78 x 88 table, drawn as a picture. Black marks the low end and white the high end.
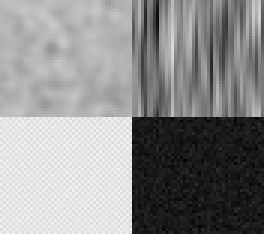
The table splits into 2 rows of 2 panels. Panel 1,1: high, blotchy, faint in contrast. Panel 1,2: middling, streaked downward, strong in contrast. Panel 2,1: very high, checkered, faint in contrast. Panel 2,2: very low, fine-grained, faint in contrast.
